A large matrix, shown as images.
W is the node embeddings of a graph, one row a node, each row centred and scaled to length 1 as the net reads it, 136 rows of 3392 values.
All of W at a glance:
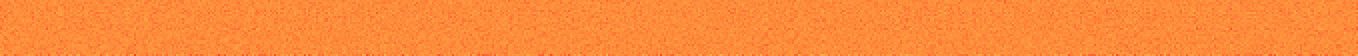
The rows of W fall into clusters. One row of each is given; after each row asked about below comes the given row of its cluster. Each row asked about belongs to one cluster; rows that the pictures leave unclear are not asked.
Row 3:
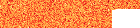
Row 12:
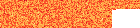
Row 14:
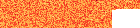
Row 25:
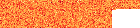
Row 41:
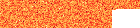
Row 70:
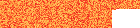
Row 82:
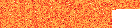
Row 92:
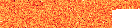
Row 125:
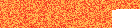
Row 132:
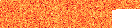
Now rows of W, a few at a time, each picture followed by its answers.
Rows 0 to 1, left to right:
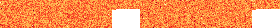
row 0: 70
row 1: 125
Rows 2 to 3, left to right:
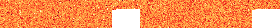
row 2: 92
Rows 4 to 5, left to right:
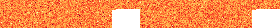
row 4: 41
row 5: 70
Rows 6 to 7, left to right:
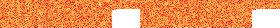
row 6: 82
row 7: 12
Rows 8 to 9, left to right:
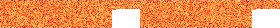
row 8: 12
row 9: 3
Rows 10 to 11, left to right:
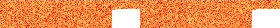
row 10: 25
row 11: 125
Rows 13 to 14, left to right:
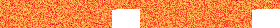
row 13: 41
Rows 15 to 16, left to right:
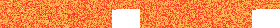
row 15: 70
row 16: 12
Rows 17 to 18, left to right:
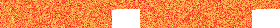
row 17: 82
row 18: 25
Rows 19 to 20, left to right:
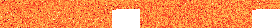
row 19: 92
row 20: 12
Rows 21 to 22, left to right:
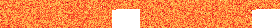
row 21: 70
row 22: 25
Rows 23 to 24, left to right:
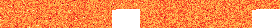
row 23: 70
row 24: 125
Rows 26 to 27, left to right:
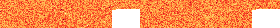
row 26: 25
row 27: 3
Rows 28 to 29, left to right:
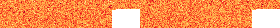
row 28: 25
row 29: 3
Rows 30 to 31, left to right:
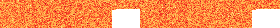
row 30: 82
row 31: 125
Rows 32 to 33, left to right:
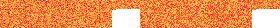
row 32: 125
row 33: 70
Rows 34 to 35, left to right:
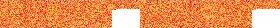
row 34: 125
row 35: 3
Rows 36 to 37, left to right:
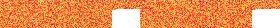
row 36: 41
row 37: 25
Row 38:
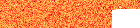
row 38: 25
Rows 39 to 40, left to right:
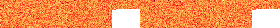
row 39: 70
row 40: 92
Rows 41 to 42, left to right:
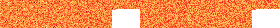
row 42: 125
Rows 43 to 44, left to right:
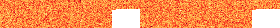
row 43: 92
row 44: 14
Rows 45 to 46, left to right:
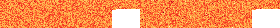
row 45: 25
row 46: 14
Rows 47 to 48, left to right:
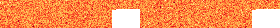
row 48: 125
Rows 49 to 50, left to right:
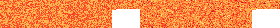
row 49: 70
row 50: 132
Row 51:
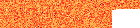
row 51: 82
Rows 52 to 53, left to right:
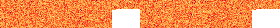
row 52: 14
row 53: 70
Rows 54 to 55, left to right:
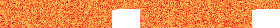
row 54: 70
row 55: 14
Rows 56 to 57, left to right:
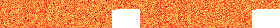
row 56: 125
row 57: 125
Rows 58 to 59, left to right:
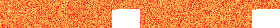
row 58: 70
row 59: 3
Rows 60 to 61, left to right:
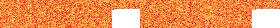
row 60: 82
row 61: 3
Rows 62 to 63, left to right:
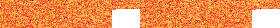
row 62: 12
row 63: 14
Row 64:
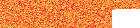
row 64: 25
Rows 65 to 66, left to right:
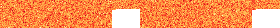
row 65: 25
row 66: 12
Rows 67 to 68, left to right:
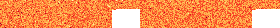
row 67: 70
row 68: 25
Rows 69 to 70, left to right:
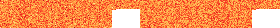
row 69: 125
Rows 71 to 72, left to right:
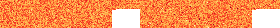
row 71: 12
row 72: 70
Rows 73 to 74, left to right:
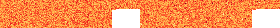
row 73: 14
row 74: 12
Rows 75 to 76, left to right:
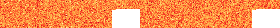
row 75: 14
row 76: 3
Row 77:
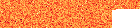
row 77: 41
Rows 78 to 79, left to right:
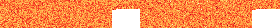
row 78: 92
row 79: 25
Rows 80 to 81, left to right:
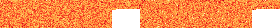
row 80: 132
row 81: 92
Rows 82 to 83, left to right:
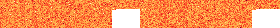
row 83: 125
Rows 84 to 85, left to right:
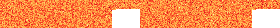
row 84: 25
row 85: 3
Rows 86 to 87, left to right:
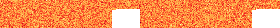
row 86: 132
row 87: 3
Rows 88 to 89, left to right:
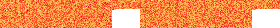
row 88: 82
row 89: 14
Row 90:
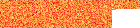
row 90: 41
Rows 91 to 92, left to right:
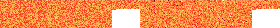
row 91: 125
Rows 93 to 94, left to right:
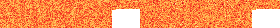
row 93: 82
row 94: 3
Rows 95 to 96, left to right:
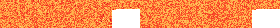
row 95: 82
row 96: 70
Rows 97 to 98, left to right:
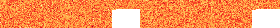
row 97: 3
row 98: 41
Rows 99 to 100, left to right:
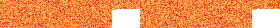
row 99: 41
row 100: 14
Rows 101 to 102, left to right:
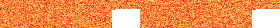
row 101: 125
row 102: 12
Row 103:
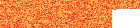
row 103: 70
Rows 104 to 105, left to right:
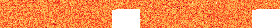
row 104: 41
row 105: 70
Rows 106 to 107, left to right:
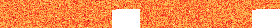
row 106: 14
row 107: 12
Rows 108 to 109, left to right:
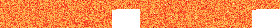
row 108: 14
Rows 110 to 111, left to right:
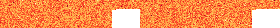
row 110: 3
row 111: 82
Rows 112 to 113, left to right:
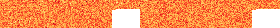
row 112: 41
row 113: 125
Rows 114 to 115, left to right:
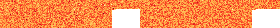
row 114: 82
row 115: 41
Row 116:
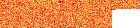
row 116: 25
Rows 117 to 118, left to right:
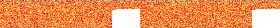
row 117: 82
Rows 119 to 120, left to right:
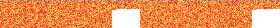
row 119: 125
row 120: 41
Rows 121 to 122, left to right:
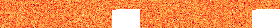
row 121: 12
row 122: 132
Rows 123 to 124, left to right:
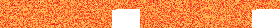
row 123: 41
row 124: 3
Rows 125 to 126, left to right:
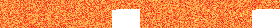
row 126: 132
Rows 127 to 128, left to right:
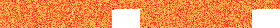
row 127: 82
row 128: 14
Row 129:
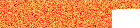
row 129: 25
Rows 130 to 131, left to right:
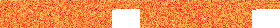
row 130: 132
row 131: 12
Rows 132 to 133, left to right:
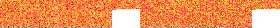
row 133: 25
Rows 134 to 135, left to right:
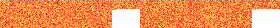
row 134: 41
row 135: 3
